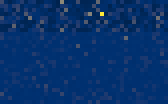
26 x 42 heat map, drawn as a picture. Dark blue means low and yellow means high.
Histogram: skewed, a long tail of high values. Average level on the scale: 10%. Slope: none. Seam: horizontal, 30% of the way down, the bottom part calmer. Stripes: none. Mirror symmetry: none.
